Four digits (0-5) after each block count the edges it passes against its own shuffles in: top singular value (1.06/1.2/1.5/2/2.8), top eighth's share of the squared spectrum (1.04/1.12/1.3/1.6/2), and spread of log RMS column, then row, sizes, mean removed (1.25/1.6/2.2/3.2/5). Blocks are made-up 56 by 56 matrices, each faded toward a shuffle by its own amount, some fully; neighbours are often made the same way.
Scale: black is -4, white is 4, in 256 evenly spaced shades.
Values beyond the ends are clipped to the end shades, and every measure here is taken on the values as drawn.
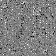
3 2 1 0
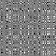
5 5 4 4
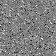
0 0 0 0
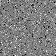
1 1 0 0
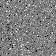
0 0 0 0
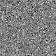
0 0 0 0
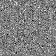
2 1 0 0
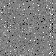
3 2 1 0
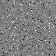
1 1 0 0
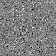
3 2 1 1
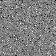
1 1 0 0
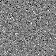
2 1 0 0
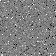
1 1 0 0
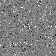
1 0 0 0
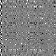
4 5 2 2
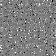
2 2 1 1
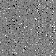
3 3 2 1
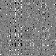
3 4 2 2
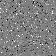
1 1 0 0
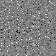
3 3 1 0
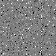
3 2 1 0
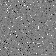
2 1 0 0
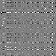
5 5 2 3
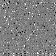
3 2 0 1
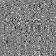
3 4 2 2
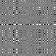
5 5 3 3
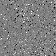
3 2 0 0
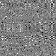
4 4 2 2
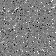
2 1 0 0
